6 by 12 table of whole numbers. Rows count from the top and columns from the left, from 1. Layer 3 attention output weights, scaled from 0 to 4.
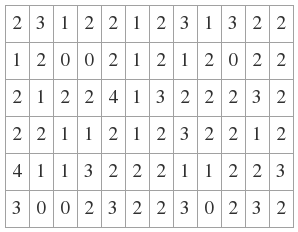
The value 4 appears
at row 3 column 5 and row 5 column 1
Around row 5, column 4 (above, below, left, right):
1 2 1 2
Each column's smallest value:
1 0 0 0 2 1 2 1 0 0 1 2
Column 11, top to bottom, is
2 2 3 1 2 3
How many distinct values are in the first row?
3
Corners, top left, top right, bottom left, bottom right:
2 2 3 2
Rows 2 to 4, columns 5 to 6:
2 1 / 4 1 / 2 1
